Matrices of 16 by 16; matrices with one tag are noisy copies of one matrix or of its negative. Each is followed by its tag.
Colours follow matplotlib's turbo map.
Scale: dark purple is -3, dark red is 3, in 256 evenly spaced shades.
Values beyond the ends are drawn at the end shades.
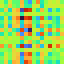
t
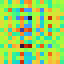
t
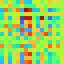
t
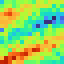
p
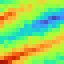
p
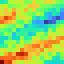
p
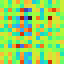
t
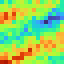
p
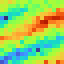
p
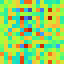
t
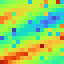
p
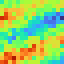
p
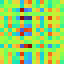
t
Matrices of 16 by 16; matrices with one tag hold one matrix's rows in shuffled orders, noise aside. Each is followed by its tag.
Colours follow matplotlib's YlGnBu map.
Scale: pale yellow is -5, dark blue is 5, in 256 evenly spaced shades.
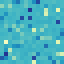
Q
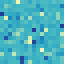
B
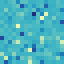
B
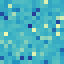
Q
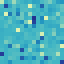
B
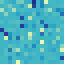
B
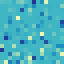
B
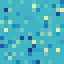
Q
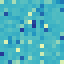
B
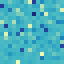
B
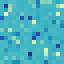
Q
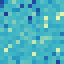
Q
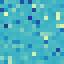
Q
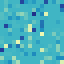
B
